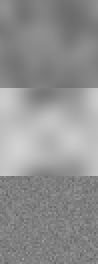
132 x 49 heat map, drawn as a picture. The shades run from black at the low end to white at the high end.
It is made of 3 by 1 panels. Panel 1,1: middling, smooth, faint in contrast. Panel 2,1: high, smooth. Panel 3,1: middling, fine-grained, faint in contrast.
